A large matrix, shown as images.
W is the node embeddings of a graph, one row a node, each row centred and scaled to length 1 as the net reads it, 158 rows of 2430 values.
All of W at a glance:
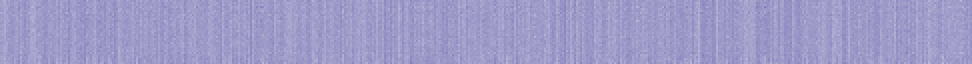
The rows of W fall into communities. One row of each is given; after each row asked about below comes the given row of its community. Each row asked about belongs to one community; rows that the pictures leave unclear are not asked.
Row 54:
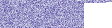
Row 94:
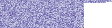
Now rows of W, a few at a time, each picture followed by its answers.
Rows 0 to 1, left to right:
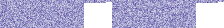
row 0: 94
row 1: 94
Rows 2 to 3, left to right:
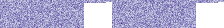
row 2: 94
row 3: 54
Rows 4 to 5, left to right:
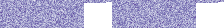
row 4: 94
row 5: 54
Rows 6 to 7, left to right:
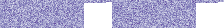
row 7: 94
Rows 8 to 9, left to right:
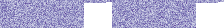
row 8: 94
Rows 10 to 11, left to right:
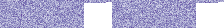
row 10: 94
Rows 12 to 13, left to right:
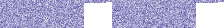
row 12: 94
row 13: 94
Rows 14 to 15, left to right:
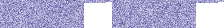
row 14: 54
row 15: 54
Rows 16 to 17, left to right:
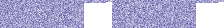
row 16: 54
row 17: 54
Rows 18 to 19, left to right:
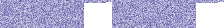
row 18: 54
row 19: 54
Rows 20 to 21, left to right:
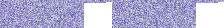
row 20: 94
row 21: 54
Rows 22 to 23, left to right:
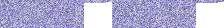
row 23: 94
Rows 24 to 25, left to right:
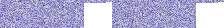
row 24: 94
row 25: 94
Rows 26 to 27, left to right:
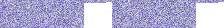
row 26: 94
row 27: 94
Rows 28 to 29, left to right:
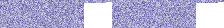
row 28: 54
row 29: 94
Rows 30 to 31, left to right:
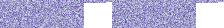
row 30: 94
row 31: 94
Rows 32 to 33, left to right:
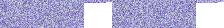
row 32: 94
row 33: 54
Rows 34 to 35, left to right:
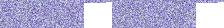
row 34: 94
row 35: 54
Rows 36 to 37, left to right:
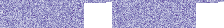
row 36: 54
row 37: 54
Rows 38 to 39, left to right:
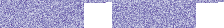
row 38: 54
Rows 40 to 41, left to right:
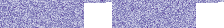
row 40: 94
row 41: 54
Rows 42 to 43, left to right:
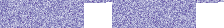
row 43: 54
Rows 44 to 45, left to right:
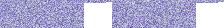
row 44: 94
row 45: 94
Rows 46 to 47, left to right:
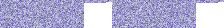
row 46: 54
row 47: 54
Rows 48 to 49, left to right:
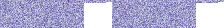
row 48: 54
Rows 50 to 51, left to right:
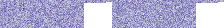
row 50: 94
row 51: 54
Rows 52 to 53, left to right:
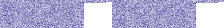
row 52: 54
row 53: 54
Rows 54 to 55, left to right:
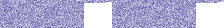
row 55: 54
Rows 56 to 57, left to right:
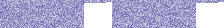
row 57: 94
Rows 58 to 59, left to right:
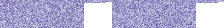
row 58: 54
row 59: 54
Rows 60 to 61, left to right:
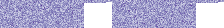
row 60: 54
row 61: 54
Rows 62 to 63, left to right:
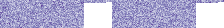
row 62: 94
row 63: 94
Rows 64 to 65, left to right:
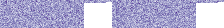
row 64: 54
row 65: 54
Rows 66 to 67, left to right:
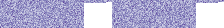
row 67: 94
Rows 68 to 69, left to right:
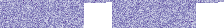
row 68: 94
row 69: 54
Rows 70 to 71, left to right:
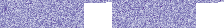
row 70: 94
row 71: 54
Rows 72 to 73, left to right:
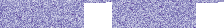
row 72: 94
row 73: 54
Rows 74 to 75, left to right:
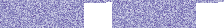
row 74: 94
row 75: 54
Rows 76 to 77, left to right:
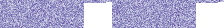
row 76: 94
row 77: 54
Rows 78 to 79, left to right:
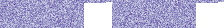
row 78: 94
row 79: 54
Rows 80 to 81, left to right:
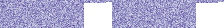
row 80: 94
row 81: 94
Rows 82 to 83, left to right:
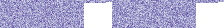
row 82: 54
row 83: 94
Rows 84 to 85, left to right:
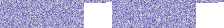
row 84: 54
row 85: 94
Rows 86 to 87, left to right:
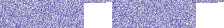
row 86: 94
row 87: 94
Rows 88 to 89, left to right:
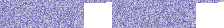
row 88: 94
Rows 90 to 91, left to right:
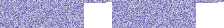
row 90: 54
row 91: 94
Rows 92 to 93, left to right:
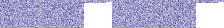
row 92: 54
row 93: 54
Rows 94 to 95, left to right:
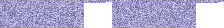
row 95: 54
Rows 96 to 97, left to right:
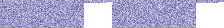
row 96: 94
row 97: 54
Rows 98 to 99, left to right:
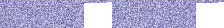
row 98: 94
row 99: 94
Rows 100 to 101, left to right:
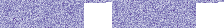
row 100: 54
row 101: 54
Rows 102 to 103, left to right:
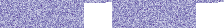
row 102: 54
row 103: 94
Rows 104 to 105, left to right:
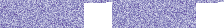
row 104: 94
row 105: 54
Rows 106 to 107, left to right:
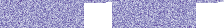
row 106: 54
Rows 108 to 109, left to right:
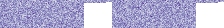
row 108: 94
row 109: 54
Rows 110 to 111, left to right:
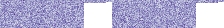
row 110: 94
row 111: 94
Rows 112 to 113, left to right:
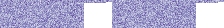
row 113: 54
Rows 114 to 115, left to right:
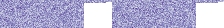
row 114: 54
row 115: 94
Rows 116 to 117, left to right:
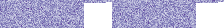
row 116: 54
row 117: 94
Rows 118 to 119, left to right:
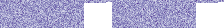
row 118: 54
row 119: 54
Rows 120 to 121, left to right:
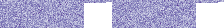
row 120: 94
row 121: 54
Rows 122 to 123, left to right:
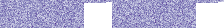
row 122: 94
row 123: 54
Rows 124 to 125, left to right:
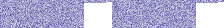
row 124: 94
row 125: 94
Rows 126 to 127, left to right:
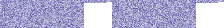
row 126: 94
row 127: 94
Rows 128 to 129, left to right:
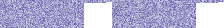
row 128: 54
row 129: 94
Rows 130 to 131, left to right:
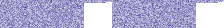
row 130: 54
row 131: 54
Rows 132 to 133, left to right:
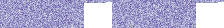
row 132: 54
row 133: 54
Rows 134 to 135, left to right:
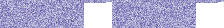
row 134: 94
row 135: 54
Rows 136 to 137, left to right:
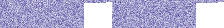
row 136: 94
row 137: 94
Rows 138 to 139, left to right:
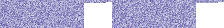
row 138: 94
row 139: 94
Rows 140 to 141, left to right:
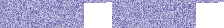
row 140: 94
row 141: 54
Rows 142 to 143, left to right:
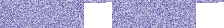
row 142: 94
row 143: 94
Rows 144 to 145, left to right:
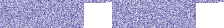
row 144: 94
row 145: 94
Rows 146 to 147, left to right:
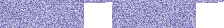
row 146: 94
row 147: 94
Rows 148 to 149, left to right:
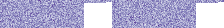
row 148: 94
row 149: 94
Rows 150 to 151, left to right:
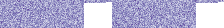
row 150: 94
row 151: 94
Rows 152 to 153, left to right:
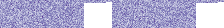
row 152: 54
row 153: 94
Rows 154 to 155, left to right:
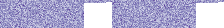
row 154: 94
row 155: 94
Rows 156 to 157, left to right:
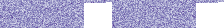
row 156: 94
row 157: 94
